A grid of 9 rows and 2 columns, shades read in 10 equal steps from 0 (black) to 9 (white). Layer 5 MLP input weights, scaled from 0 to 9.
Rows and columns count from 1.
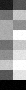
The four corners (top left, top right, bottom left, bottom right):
1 3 0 0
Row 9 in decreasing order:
0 0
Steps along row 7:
up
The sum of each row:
4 11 11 15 11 13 16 11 0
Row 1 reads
1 3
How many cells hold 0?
2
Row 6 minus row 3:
-1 3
